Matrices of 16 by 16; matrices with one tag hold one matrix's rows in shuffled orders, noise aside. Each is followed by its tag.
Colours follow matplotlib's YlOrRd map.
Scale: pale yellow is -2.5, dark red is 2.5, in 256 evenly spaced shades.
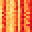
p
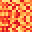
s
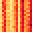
p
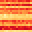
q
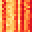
p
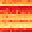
q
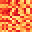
s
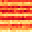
q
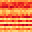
q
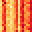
p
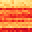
q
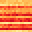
q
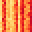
p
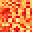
s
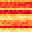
q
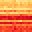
q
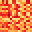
s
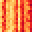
p
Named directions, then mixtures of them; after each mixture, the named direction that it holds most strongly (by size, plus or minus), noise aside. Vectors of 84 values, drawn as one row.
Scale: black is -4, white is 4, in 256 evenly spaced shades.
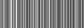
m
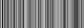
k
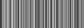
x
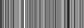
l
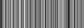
l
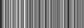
l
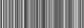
k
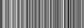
m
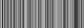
k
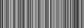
k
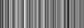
l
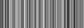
l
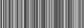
k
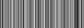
k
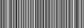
m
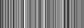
l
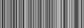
k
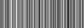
m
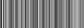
k
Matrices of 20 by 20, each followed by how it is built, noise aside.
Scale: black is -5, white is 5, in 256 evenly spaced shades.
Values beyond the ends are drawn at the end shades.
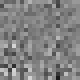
low rank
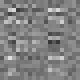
low rank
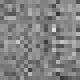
low rank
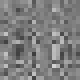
low rank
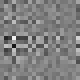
low rank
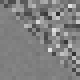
upper triangular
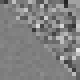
upper triangular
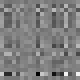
low rank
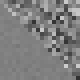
upper triangular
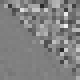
upper triangular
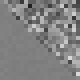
upper triangular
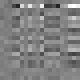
low rank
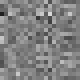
low rank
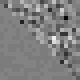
upper triangular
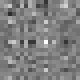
low rank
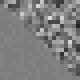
upper triangular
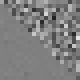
upper triangular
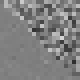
upper triangular
